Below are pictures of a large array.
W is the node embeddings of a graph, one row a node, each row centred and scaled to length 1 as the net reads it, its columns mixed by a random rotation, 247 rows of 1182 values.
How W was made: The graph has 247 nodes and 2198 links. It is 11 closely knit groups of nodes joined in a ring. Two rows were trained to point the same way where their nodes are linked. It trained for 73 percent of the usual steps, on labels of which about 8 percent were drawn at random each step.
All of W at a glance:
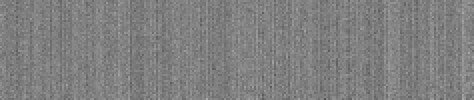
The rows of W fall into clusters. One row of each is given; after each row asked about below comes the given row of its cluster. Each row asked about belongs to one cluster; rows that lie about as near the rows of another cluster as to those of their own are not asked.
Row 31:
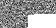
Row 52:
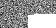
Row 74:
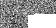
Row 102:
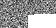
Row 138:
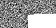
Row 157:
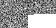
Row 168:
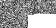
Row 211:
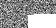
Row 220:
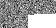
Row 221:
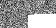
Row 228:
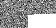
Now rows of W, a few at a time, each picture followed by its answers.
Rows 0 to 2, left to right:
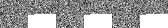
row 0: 52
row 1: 102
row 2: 138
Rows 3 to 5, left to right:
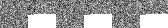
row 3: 168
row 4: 221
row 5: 221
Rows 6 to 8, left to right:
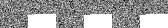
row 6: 228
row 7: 220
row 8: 138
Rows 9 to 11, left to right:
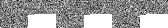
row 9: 228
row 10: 31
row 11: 74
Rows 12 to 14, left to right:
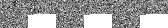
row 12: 168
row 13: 211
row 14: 168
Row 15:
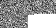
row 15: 221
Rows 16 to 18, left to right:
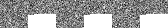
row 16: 221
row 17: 31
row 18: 138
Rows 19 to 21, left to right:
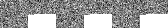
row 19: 220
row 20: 211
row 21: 138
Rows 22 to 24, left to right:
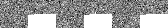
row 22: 228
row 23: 157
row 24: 52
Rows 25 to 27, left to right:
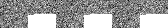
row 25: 52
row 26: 52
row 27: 52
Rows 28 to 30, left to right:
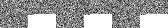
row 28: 228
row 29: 138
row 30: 52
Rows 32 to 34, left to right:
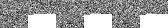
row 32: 211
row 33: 74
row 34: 74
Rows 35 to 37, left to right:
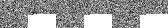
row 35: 168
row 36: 102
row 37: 211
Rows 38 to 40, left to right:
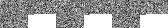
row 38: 220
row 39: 168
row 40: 157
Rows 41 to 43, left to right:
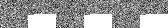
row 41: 138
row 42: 52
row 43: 220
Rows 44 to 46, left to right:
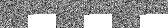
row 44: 221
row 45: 168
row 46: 168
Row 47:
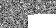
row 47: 168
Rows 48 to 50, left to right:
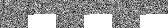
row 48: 157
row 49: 211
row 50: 220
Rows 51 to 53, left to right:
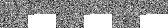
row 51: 220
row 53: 74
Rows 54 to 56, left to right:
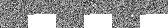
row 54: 138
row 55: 157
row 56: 31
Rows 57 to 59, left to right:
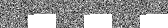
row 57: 138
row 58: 211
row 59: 102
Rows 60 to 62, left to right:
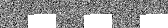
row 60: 138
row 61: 74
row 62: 138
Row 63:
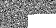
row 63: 228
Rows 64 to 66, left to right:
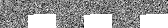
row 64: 157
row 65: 74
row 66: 102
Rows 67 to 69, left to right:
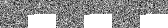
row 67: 228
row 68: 221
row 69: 157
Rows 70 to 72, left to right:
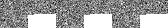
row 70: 102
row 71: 221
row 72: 102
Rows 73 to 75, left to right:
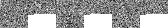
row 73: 157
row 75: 102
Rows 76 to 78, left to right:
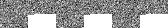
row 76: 74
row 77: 31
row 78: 138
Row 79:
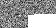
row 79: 31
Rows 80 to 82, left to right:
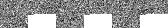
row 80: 74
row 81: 211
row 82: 138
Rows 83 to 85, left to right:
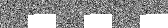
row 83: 138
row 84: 74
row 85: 221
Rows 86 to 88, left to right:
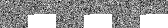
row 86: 31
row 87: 168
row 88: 220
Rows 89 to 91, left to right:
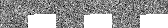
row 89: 74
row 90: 221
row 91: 138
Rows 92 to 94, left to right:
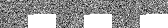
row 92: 211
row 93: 52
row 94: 221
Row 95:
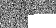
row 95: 138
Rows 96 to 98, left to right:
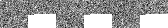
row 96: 220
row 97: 74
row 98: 221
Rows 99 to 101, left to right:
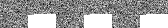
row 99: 211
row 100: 52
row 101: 31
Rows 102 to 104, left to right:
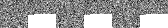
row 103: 220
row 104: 228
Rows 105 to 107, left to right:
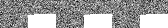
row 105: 52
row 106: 228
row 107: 220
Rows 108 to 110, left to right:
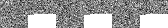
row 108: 31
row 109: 221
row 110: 168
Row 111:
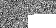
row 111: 52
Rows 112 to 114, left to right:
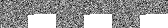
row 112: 102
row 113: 157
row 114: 102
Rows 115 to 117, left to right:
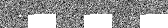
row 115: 31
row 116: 138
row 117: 52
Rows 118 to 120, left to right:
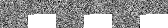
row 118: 220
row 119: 168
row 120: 74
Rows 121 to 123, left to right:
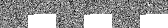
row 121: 102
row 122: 220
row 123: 157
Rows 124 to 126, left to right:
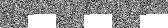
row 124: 228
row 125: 220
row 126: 220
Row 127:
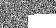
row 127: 220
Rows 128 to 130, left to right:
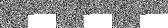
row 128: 31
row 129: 138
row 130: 221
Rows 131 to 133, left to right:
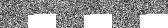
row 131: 221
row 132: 31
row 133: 138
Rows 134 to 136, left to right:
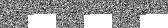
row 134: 211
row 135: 102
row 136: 138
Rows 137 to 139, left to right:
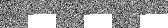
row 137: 221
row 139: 220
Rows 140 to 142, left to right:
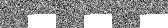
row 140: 228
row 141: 221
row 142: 228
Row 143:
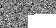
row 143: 52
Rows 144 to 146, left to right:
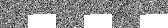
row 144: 211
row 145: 102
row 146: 221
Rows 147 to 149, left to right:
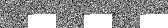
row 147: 31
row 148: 157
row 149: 52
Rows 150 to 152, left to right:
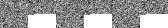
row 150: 220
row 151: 138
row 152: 74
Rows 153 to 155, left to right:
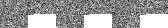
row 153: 157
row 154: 228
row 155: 52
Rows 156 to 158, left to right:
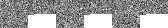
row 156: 220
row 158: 74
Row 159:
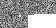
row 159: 31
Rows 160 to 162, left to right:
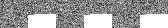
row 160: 102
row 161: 211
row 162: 31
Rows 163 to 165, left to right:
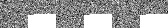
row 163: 211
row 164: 157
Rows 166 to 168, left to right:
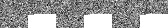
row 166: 102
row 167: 31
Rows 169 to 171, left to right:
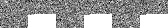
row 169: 228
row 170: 102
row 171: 102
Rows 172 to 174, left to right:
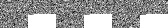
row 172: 211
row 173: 211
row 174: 102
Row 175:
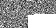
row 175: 74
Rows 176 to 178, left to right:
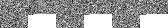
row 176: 168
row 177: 157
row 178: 74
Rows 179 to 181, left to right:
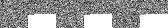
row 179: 102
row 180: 102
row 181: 228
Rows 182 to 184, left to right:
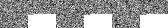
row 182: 211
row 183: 138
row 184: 220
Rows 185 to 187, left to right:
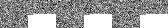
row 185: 211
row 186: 168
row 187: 211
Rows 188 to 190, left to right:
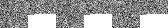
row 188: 221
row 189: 221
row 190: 31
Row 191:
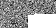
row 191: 74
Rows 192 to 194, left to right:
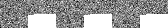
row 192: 52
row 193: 228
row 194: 74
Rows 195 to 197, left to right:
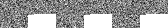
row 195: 228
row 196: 102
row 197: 31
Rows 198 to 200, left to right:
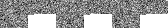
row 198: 102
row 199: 74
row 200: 220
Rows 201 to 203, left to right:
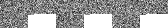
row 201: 221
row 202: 211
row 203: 74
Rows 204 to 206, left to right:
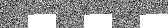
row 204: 52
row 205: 220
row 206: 211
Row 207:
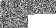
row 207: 220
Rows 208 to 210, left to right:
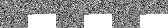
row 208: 228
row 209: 221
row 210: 221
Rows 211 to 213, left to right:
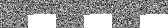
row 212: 211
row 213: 168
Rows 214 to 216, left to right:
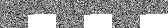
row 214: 31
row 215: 220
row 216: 220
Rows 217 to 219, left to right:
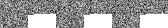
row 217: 220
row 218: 168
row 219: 52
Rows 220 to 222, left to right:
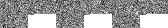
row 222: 74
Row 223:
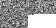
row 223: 168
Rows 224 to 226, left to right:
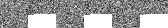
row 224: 220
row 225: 74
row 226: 228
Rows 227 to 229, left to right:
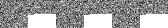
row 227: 52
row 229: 157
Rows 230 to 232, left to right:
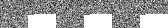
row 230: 102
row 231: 138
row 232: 211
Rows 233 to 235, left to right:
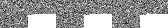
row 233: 228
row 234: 211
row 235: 74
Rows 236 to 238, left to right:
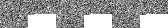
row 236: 31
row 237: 74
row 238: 74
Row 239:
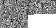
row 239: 157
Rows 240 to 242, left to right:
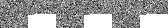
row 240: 52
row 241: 31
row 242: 74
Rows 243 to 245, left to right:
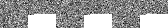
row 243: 220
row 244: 31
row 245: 74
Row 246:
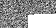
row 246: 102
